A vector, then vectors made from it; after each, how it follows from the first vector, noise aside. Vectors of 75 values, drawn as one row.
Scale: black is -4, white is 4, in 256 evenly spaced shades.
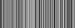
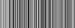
wrapped around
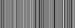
partly zeroed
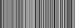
copied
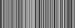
copied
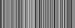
copied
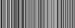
wrapped around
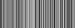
copied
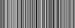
wrapped around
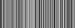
copied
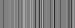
partly zeroed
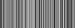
copied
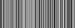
copied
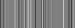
partly zeroed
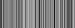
copied
